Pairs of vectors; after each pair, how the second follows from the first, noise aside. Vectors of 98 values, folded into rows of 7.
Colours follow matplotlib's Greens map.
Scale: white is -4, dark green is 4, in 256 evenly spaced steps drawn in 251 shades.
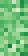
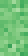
shrunk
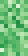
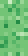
partly zeroed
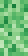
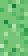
partly zeroed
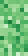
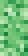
shuffled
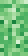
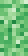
copied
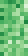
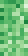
copied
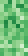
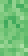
shrunk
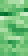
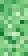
shuffled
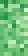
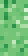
partly zeroed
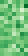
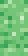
partly zeroed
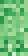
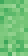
shrunk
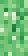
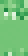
partly zeroed
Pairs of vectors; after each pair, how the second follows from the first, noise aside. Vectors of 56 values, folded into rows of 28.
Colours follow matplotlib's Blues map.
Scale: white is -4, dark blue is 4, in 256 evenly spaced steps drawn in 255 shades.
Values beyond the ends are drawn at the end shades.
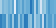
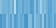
shrunk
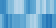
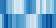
scaled up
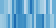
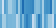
wrapped around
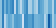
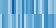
wrapped around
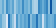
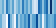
scaled up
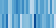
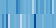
partly zeroed
